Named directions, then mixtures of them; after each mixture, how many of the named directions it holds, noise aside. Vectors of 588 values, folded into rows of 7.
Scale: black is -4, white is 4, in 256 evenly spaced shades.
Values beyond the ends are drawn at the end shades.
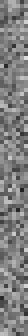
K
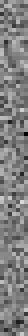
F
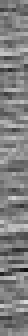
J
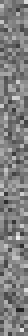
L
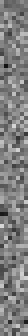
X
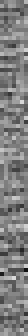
three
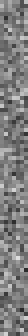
three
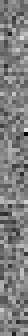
three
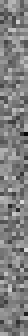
two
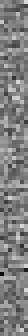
two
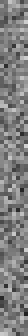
one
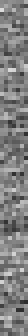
three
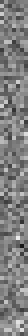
two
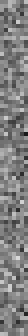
three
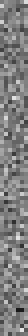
one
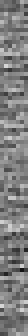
two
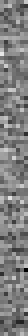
three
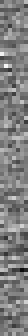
three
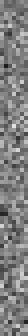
one
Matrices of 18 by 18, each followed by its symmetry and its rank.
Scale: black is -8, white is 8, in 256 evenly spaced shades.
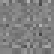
neither, rank three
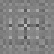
symmetric, rank two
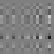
neither, rank one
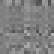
neither, rank three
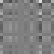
neither, rank one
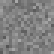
neither, full rank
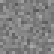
neither, full rank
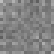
symmetric, rank three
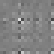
symmetric, rank two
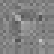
symmetric, rank three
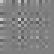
symmetric, rank two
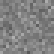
neither, full rank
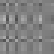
neither, rank one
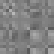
symmetric, rank three
